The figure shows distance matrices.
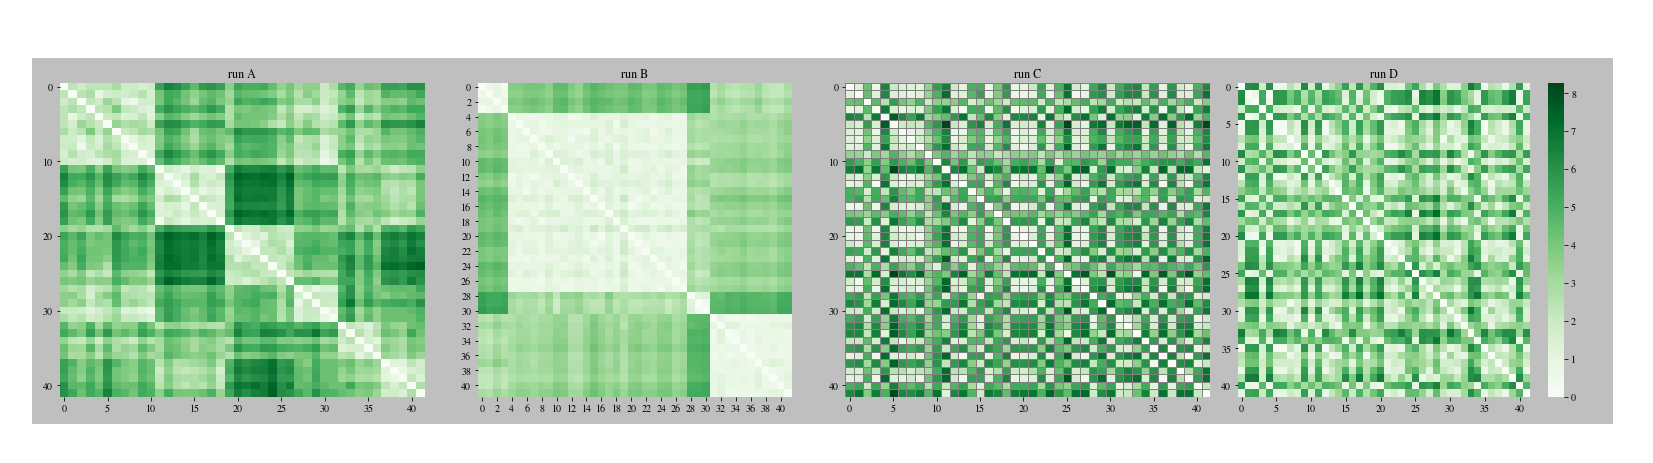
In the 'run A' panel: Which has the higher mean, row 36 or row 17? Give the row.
17
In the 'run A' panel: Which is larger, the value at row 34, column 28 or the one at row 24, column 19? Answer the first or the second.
the first
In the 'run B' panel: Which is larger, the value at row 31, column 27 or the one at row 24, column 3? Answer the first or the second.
the second
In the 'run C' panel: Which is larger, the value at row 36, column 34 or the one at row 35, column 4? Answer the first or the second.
the second
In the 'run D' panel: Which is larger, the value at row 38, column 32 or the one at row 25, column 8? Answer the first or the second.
the second
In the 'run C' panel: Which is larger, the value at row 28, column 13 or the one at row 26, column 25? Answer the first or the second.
the second
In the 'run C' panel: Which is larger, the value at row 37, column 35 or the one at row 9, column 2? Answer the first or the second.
the second
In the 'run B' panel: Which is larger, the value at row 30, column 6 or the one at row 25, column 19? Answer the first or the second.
the first
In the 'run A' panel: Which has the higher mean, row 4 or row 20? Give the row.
20
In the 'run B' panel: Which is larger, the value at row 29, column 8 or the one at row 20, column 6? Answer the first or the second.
the first
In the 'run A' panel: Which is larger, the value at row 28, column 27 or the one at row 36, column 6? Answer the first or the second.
the second
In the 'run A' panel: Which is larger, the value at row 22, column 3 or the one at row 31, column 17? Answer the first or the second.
the second
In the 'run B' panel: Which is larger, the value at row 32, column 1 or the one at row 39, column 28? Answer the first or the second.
the second
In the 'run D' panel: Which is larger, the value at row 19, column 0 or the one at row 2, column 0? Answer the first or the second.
the second
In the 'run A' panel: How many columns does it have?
42
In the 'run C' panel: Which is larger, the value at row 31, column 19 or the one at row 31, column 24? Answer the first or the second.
the first
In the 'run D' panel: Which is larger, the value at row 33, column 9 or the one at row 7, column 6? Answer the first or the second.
the second
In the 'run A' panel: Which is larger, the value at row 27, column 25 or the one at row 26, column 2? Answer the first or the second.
the second
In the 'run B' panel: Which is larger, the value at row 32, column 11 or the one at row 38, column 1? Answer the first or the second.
the first
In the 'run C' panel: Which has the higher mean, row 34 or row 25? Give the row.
25
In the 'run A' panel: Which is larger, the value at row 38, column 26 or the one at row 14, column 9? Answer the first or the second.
the first
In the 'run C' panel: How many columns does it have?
42
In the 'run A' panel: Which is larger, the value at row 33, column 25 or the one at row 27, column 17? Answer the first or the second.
the first
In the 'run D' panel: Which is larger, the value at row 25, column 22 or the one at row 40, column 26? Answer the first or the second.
the second
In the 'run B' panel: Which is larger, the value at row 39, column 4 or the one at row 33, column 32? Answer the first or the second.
the first
